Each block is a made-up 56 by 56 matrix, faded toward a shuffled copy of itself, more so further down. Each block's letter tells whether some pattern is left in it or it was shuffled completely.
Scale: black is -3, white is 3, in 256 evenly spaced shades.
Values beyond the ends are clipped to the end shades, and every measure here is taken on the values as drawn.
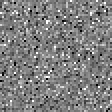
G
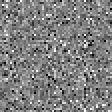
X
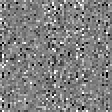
X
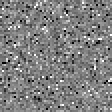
G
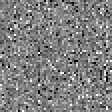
X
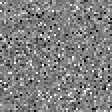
G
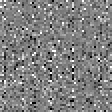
X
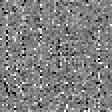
X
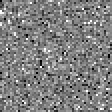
G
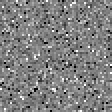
G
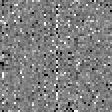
X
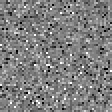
G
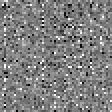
X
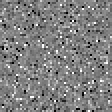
G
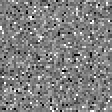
G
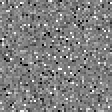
G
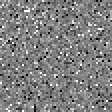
G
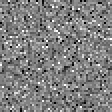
G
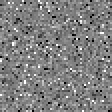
G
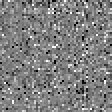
X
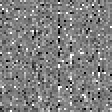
X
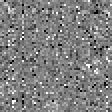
X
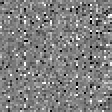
X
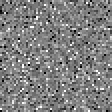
G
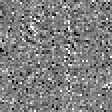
X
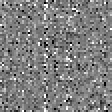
X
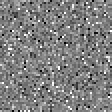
G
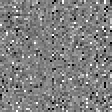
X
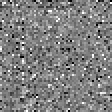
X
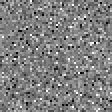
G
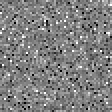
G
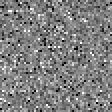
G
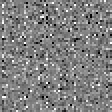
X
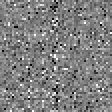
X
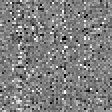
X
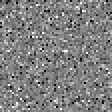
G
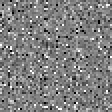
X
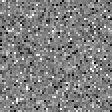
G
